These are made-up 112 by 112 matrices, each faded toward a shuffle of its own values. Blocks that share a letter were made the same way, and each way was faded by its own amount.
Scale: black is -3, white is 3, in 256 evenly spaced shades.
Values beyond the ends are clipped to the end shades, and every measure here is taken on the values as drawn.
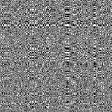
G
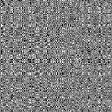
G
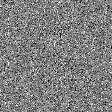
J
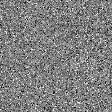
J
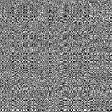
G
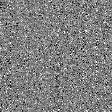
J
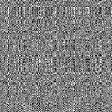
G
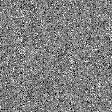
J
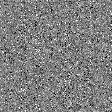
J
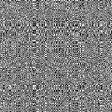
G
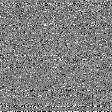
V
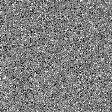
J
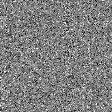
J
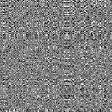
G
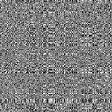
G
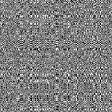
G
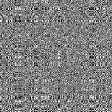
G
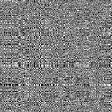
G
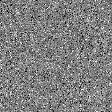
J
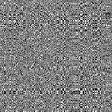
G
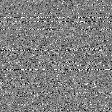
V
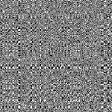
G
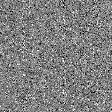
J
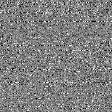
V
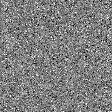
J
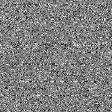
V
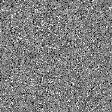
J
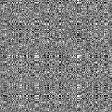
G
